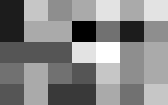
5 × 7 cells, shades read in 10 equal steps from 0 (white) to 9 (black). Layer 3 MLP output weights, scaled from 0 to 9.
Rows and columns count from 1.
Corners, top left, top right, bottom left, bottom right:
8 1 6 2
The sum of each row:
22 40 26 28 33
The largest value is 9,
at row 2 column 4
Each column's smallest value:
5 2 3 1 0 3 1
